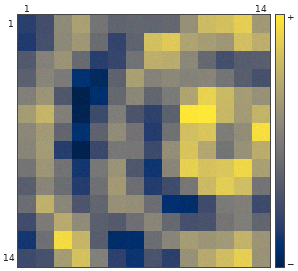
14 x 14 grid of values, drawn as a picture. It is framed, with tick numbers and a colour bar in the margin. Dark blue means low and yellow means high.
Odd rows or columns: none. Ninth with the highest average: middle right. Rings: centred on the middle right.
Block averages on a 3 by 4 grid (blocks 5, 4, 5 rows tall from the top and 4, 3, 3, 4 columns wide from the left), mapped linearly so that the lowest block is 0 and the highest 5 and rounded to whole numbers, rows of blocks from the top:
1033 / 1125 / 2003
